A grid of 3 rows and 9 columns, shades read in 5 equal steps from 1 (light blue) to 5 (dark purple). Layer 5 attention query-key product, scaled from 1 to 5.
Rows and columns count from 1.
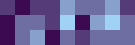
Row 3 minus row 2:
0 0 -1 1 2 -1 1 2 0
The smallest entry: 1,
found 2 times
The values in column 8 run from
1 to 3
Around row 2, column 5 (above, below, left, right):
2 3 4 5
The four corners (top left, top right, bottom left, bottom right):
4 4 5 3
